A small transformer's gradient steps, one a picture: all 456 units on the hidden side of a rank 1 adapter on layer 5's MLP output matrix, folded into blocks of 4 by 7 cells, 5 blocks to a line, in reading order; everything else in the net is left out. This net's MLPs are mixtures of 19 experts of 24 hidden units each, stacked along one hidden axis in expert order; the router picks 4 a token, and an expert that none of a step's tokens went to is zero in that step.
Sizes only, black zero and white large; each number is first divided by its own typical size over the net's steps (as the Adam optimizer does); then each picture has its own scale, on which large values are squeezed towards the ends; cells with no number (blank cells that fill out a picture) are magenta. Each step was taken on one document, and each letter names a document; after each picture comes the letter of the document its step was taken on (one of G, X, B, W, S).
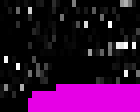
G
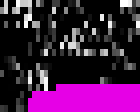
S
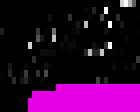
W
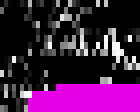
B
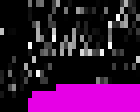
W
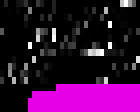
W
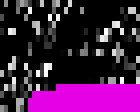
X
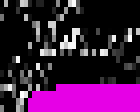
S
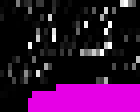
W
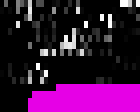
G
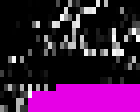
B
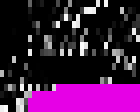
B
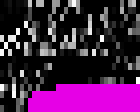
S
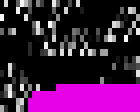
X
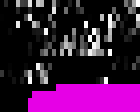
G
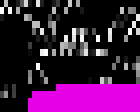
G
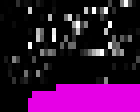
W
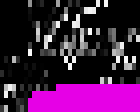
B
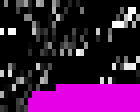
X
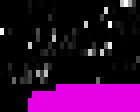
W
